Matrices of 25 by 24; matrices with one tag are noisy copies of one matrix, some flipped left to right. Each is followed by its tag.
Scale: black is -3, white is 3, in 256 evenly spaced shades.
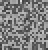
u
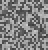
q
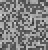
u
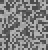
q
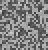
q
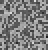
q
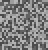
u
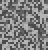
q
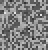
q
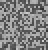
u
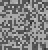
u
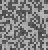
q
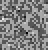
q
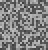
u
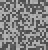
u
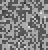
q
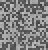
u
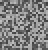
u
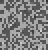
q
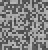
u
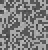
q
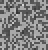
q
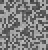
q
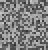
u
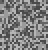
q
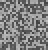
u
